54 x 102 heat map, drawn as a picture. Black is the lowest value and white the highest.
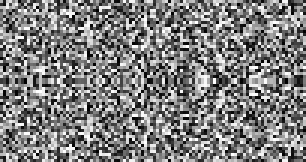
Fine speckle covers the field. No single row or column stands out from its neighbours. The top and bottom halves mirror each other. The histogram is flat. Overall the values sit about 50% of the way up the scale. No regular stripes run through it.
